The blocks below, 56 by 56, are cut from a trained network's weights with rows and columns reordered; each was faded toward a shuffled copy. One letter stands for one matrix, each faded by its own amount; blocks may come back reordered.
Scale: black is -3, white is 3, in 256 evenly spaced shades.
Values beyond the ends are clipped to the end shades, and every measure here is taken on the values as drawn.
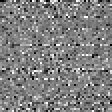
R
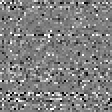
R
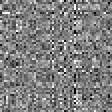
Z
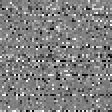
R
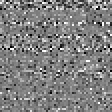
R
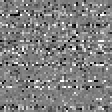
R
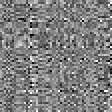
Z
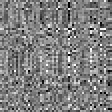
Z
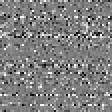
R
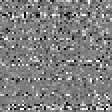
R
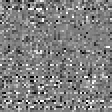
R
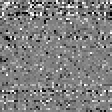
R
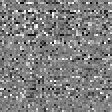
R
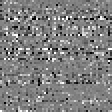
R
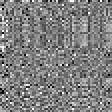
Z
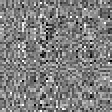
Z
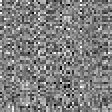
Z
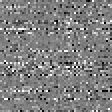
R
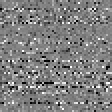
R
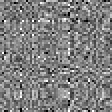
Z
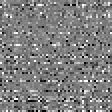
R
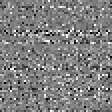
R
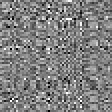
Z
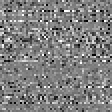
R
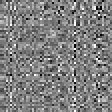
Z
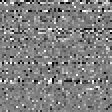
R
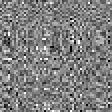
Z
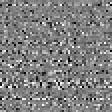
R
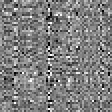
Z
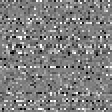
R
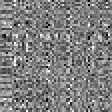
Z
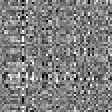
Z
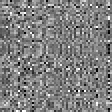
Z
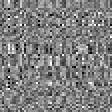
Z
